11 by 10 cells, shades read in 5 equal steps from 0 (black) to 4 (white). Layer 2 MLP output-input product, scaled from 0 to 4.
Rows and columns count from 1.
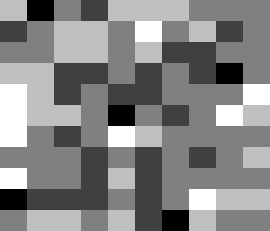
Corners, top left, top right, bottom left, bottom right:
3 2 2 2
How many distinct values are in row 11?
4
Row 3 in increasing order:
1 1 2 2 2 2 2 3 3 3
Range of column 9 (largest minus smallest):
4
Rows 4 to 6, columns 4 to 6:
1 2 1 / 2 1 1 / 2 0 2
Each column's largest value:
4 3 3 3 4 4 3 4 4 4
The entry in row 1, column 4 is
1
